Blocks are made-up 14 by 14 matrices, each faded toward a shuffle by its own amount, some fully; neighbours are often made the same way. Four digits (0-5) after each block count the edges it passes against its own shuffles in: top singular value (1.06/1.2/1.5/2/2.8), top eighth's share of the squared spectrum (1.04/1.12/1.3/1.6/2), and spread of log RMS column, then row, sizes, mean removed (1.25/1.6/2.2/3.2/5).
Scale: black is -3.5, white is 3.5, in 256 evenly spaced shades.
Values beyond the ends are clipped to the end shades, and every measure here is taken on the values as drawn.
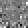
1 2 0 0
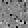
0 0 0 0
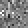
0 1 1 0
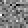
2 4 0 0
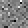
0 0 0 0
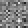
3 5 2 1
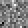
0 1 0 0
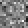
2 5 1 1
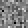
0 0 0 1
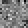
1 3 0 0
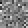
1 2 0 0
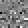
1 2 0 2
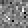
0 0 0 0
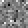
0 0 0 0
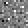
1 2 0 0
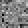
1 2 1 0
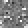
1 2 0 0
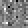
1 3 0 1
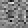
3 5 1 2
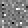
1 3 0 0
